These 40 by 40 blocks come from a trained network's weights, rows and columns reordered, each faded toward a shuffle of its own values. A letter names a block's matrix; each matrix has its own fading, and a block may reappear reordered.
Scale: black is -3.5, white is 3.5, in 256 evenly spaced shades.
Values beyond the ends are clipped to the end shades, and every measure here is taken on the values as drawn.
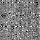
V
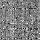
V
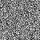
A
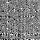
V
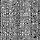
V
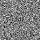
A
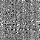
V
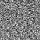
A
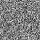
A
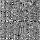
V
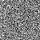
A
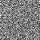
A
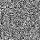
A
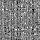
V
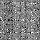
V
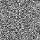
A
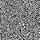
A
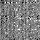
V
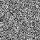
A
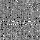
V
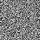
A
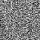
A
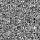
A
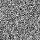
A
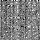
V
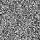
A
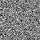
A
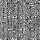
V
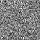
A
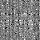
V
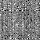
V
